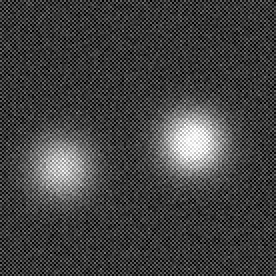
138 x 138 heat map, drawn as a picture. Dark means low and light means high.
The middle right is the ninth with the highest average. There is no overall slope. No row or column stands out. There are two bumps. No seam splits the table.
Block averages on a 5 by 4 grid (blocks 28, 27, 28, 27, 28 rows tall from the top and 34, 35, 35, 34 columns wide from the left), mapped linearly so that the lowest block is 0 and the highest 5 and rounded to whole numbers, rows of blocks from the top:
0000 / 0000 / 2152 / 2110 / 0000
